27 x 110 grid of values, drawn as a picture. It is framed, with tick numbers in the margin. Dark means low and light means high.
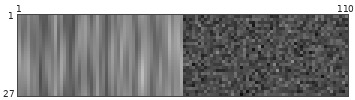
The table splits into one row of 2 panels. Panel 1,1: middling, streaked downward. Panel 1,2: low, fine-grained.
